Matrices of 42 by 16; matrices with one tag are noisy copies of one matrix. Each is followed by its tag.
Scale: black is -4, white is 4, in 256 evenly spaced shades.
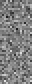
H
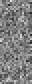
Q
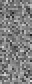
H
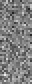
H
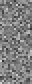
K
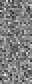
H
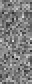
Q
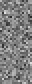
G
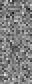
H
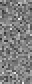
K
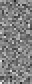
K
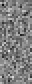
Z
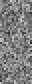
Q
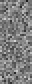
Z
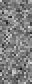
G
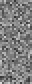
K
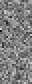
G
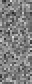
Q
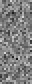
Q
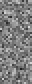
G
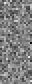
H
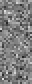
G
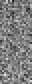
H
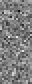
G
